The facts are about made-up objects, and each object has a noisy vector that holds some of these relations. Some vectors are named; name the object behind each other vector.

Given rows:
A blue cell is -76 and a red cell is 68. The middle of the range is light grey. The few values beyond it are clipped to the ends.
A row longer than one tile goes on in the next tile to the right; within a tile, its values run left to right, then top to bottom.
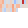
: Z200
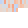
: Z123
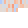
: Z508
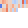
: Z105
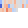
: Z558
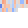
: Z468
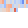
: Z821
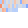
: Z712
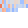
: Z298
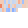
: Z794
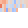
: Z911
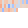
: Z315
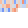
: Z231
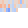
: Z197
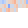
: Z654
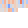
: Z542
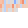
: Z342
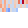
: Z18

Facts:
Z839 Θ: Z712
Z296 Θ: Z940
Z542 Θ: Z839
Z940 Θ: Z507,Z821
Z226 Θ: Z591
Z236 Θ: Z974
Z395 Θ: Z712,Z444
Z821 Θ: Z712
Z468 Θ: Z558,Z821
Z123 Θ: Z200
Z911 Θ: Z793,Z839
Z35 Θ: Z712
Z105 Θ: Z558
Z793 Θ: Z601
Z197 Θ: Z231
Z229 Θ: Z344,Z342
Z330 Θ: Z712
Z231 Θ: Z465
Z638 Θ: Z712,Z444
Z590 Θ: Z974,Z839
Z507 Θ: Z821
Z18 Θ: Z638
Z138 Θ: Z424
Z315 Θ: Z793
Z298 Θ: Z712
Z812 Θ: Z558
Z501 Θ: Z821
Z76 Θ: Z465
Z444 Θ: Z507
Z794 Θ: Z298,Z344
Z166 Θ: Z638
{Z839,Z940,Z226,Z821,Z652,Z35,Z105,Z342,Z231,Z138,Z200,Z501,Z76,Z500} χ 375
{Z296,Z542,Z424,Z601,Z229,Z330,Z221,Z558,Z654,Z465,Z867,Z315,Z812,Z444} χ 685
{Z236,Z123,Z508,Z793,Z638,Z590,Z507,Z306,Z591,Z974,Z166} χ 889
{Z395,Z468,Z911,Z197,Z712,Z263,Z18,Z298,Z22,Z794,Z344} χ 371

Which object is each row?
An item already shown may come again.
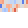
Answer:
Z940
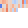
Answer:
Z105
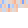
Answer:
Z296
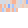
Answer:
Z601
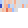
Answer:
Z812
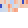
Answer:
Z507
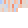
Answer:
Z974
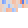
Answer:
Z229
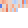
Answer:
Z105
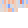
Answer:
Z542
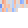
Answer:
Z468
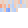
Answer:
Z197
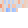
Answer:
Z344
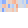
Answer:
Z465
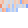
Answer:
Z395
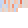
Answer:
Z236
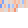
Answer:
Z444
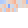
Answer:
Z424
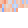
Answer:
Z793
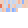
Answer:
Z794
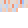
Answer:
Z590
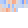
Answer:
Z330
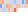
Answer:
Z501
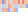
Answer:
Z638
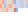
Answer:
Z35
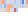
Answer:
Z821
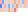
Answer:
Z444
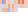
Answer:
Z166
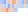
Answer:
Z330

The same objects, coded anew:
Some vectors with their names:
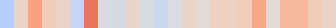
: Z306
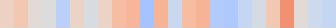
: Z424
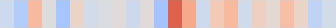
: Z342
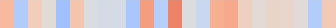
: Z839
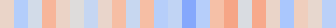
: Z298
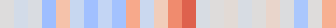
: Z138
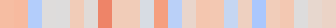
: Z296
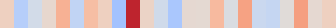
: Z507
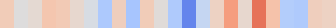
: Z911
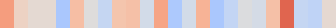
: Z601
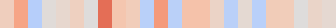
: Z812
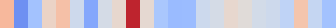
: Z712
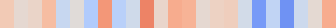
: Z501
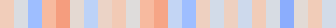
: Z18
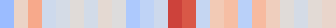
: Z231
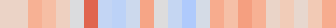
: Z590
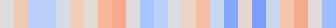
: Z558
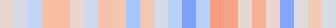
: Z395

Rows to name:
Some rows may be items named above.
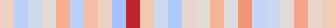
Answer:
Z507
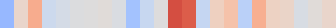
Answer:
Z231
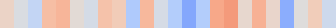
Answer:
Z395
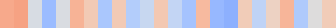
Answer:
Z315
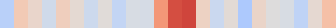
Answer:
Z76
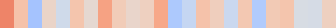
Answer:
Z330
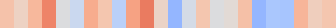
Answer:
Z638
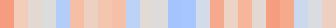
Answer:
Z542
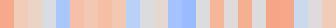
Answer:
Z542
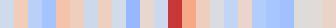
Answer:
Z105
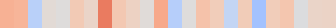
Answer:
Z296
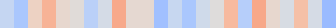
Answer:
Z344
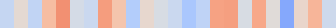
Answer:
Z468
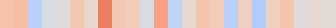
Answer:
Z296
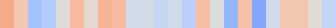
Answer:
Z444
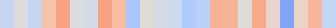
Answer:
Z468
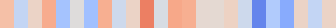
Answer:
Z821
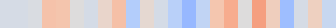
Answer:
Z794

